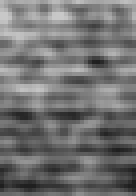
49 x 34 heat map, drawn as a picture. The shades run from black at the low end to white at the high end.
The ninth with the highest average is the top left. Stripes running across repeat 11 times from top to bottom. Values rise toward the top. The histogram is bell-shaped.
